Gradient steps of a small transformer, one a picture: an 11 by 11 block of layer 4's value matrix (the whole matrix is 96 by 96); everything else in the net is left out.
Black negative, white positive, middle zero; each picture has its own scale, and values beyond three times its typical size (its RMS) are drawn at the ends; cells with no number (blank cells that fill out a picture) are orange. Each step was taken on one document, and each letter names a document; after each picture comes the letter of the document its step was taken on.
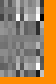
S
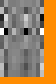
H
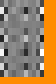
H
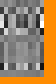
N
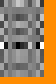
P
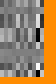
S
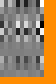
N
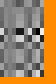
P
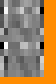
H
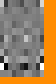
H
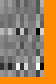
S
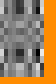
P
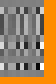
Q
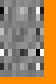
N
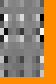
H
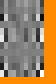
Q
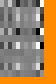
S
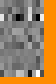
P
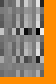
S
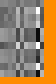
S
